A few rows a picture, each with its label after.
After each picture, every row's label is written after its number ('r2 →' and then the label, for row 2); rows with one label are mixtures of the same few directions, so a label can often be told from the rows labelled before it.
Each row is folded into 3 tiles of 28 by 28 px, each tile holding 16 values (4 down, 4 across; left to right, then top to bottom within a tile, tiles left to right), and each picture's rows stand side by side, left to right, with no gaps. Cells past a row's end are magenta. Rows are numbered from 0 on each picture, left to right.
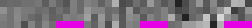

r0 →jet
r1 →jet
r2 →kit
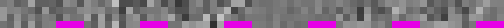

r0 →jet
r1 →jet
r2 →kit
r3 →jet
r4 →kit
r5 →kit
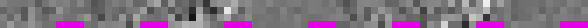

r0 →kit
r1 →kit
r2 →kit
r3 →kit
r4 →kit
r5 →jet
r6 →kit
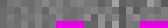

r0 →jet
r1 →jet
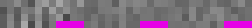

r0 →jet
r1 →jet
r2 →kit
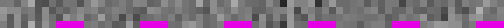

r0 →jet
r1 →kit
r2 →jet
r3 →jet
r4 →jet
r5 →kit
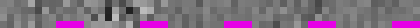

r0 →jet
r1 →kit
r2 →jet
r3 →jet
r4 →jet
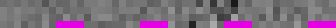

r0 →jet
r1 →kit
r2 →jet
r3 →kit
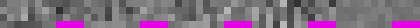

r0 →kit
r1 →kit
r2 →kit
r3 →jet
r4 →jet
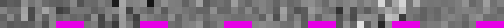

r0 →kit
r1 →jet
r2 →jet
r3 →kit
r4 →jet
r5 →jet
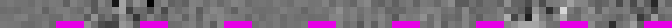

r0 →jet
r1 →jet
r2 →kit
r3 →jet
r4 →jet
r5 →jet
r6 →kit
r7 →jet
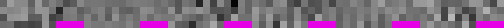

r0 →kit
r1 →kit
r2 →jet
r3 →jet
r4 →jet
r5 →kit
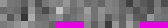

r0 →kit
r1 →jet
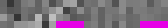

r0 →kit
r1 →jet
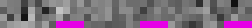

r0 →kit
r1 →kit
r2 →jet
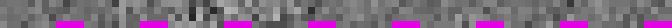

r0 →jet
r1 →jet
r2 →kit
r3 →kit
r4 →kit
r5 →kit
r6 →jet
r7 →kit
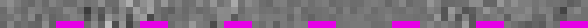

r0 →kit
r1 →jet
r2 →jet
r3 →jet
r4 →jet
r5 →kit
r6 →kit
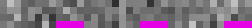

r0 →kit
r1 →jet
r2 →jet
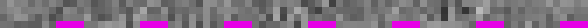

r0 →kit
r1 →kit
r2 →jet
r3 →kit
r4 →kit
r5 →kit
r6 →jet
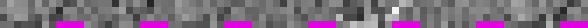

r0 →kit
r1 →jet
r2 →kit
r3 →jet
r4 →kit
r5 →jet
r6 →kit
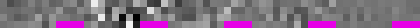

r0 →kit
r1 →kit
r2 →kit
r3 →kit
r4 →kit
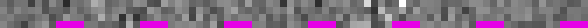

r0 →jet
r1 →kit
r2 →kit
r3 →jet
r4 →jet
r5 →kit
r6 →kit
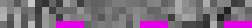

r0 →jet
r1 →kit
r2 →kit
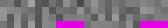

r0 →jet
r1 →kit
